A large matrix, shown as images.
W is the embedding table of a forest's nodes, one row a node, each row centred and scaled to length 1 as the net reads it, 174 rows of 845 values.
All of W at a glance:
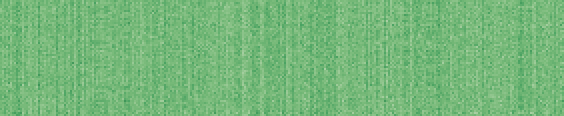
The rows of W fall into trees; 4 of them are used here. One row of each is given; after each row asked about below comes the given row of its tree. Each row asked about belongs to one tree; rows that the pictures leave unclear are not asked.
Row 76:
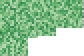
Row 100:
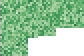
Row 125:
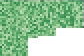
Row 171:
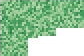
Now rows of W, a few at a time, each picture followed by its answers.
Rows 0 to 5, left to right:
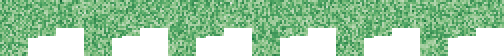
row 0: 125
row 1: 171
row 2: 76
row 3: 76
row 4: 125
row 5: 76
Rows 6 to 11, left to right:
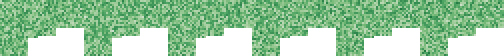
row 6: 171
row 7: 76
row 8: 125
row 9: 100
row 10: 100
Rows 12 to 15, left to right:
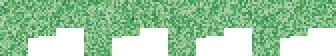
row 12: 100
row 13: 125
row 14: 171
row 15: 171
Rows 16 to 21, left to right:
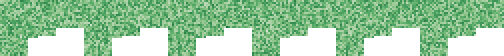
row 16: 171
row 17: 76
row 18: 100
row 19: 125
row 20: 100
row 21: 125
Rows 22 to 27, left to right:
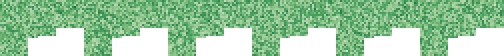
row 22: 76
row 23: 76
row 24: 76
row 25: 125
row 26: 100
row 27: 171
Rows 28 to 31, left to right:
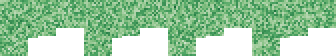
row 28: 171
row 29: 100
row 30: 76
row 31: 76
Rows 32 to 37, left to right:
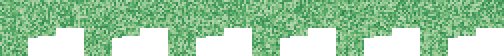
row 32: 125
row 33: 171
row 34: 76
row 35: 171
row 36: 100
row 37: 100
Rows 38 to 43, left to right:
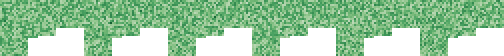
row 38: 171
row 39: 76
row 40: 100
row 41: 76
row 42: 125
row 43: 171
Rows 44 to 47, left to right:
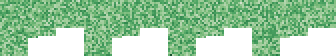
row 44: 100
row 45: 125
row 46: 100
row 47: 76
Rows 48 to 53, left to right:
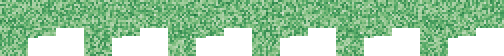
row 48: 171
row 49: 76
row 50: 76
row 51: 76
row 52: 76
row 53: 171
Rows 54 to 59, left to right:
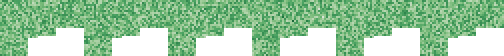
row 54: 125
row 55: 76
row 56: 125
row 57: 76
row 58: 125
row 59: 125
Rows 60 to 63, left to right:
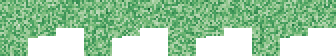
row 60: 125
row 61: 171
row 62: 100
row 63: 171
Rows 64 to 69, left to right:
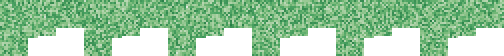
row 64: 100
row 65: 171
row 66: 171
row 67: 125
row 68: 125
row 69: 125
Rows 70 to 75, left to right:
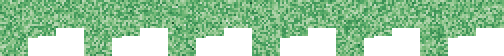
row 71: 76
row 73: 125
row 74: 171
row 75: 76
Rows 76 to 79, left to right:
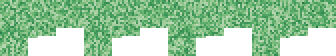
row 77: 76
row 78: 76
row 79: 125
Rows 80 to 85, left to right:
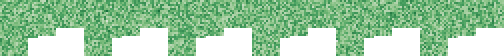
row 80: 171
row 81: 76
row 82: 76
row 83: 125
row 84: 100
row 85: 125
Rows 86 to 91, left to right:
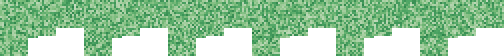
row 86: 100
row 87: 171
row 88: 125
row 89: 76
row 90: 125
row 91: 76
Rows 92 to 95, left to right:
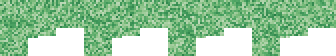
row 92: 171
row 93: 171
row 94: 76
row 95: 76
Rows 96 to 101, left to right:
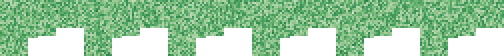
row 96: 76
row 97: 125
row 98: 125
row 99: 171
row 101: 171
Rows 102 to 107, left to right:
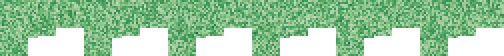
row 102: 125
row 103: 125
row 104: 76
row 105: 76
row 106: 171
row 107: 76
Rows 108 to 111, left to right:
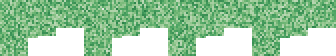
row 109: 125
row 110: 76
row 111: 171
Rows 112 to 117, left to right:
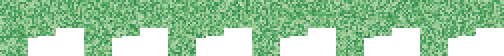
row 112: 76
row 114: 100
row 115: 76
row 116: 100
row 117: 125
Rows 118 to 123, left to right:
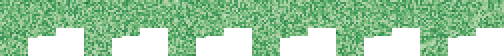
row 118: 76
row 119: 125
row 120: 76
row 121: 125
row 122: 76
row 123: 76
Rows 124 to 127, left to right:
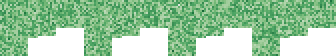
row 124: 125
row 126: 100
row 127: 76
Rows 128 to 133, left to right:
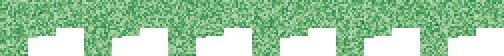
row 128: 76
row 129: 171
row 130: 76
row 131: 171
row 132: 171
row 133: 76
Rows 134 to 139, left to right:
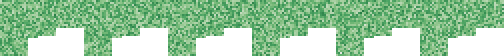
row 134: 171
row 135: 76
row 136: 125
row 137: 125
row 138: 171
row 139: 125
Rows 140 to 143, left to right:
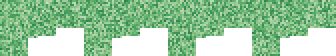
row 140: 125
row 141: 125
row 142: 171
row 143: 76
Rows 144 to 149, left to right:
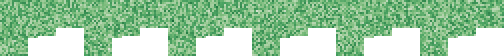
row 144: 76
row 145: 125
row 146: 76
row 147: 171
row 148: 125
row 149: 125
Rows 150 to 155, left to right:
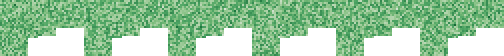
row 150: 171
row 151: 171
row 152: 171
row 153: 125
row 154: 76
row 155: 100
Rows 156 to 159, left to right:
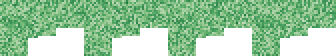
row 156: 171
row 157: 125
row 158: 171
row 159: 171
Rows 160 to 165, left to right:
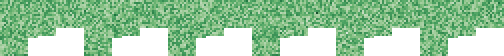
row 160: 76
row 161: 125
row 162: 171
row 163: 76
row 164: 100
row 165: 100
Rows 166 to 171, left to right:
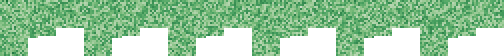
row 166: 125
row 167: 100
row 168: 100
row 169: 100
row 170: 100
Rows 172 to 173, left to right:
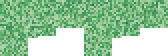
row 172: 76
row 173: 125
